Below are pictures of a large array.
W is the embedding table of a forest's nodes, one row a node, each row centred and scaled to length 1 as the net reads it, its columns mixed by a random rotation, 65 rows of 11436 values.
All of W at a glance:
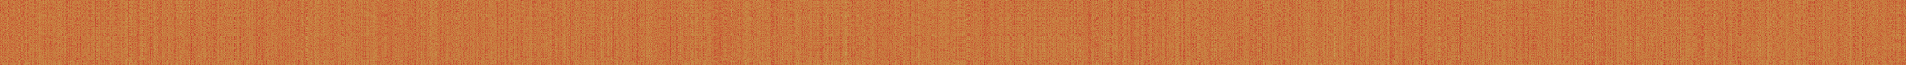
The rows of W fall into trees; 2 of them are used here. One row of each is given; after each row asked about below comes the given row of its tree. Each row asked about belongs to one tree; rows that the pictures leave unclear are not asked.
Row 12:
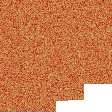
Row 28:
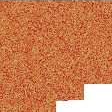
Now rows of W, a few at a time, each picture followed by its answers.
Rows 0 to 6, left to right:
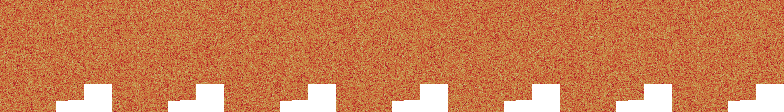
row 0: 28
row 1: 12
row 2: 12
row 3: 12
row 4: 28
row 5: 12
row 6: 12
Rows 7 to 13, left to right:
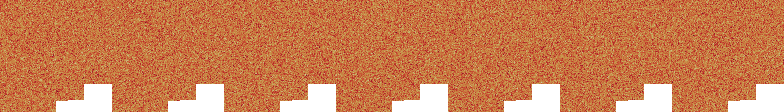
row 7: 28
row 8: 28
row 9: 12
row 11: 12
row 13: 28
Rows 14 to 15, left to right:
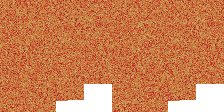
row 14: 12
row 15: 12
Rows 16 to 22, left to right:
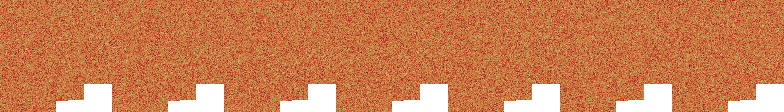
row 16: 12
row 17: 28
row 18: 28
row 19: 28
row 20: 12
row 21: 12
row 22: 28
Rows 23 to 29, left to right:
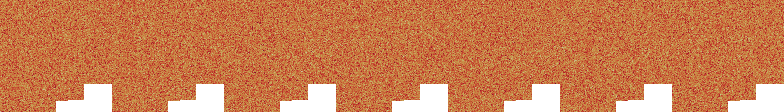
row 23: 12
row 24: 12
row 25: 28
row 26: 12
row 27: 28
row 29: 12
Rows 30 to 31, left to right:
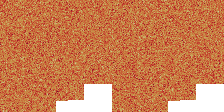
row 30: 28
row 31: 12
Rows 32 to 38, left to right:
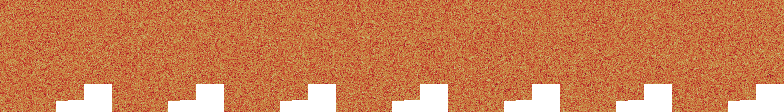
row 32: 28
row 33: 12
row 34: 12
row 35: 12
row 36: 28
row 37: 28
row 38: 28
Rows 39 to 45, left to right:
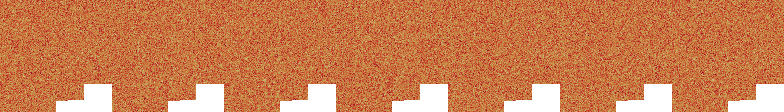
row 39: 28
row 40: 12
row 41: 28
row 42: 12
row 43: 28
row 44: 28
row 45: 28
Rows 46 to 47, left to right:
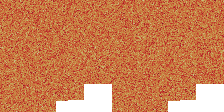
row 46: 28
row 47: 12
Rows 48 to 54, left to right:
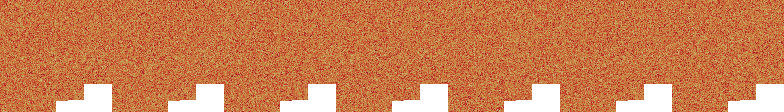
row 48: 28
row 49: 28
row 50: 28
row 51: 28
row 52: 12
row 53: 28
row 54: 12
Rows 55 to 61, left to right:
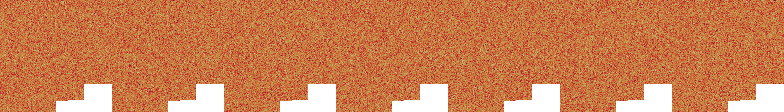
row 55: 28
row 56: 28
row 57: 12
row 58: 28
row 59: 28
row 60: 12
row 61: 12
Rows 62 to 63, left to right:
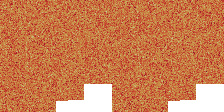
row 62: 12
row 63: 12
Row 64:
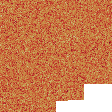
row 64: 12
